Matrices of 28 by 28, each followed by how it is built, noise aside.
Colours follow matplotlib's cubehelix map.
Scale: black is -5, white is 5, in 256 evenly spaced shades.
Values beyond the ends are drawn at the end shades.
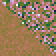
upper triangular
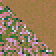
lower triangular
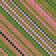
Toeplitz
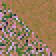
lower triangular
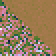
lower triangular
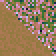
upper triangular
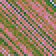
Toeplitz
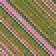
Toeplitz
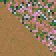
upper triangular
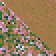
lower triangular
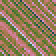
Toeplitz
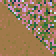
upper triangular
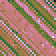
Toeplitz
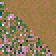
lower triangular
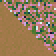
upper triangular
